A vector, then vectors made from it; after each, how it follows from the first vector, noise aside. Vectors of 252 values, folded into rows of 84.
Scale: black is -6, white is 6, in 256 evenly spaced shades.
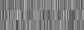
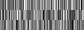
scaled up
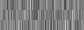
wrapped around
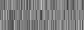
wrapped around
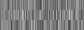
wrapped around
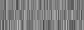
wrapped around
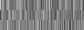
wrapped around
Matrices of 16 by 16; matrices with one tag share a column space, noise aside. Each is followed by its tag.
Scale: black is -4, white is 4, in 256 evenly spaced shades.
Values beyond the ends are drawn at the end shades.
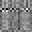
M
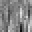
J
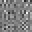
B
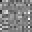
B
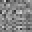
B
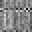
M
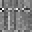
M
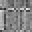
M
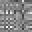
B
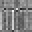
M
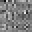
B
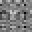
B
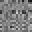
B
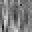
J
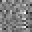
B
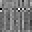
M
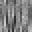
J
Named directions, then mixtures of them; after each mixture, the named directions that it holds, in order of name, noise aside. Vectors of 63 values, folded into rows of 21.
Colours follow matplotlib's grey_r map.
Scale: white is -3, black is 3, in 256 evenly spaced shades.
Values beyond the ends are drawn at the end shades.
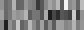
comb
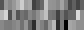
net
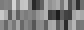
comb, net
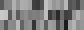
comb, net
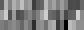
net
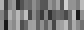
comb, net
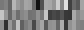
comb, net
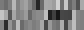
comb, net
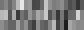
net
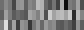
comb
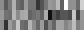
comb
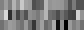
net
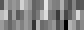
net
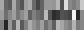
comb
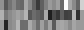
comb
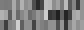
comb, net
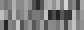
comb, net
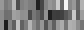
comb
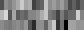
net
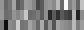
comb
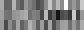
comb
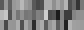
comb, net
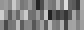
comb, net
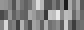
comb, net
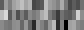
net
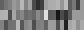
comb, net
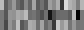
comb, net
